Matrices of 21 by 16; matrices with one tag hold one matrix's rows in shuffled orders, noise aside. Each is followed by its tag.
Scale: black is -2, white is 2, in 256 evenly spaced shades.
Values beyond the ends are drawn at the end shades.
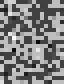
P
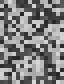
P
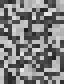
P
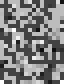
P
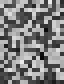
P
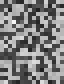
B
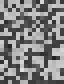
P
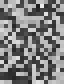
B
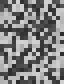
B
